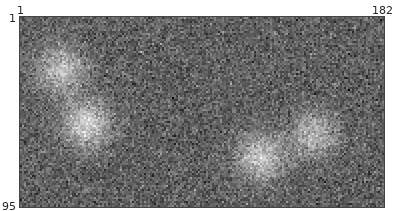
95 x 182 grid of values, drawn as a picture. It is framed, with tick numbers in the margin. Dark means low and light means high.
Average level on the scale: 40%. Odd rows or columns: none. Bumps: four. Slope: none. Ninth with the highest average: middle left.
